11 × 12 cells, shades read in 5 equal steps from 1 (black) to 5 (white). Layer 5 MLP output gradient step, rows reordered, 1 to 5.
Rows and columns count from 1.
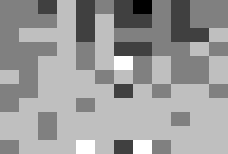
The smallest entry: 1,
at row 1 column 8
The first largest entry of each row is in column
4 4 2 4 7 1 3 2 1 1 5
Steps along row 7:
same up same same same down up down up same down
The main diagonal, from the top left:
3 3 4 4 3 3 2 4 4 4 4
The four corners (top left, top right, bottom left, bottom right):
3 3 3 4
